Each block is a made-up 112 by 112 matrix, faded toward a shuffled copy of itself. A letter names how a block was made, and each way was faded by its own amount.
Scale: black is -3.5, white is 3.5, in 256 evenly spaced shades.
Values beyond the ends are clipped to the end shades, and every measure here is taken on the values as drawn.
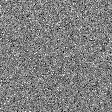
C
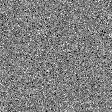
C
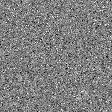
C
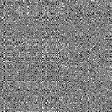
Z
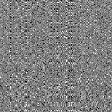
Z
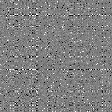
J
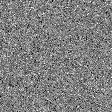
C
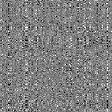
Z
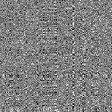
Z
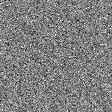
C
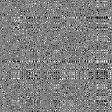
J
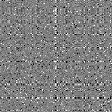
J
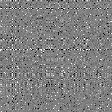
J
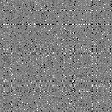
J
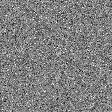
C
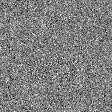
C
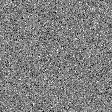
C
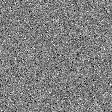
C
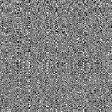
Z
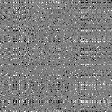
J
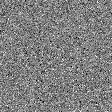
C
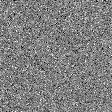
C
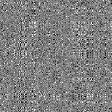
Z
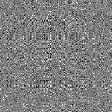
Z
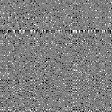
J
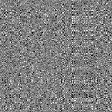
Z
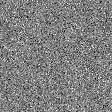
C
